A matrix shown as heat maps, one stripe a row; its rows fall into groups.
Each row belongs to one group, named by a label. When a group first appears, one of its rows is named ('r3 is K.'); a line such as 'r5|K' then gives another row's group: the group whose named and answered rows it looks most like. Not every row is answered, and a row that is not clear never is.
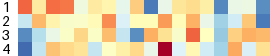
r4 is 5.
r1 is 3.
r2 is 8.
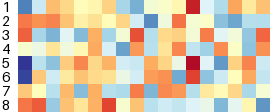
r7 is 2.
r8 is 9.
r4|2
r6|8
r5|8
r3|2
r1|8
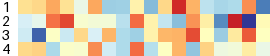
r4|2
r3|8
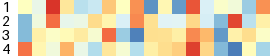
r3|8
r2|5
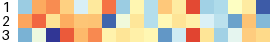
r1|8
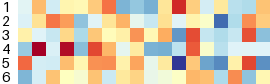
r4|9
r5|9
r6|5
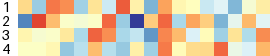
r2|8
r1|3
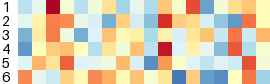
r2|3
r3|5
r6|9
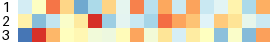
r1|5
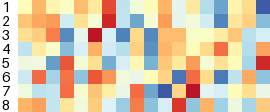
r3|2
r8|2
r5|2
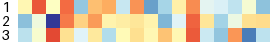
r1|9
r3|5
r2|9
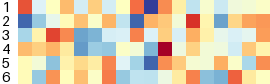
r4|3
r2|8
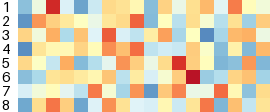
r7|2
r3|8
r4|5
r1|5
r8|5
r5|3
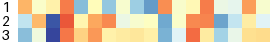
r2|9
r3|9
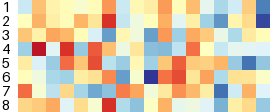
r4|9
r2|8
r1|8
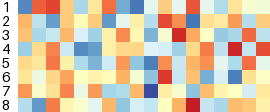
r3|3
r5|3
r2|2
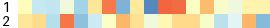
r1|2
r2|3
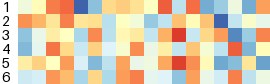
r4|5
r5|3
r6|5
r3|2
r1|5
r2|3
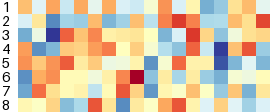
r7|5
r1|8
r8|2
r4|9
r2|2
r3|9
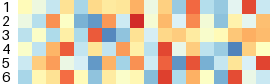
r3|2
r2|5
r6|5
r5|5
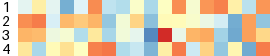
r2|3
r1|2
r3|3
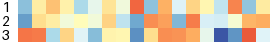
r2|8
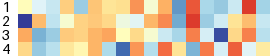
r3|9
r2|8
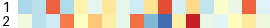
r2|9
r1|8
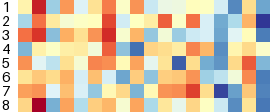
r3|9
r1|9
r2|8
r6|3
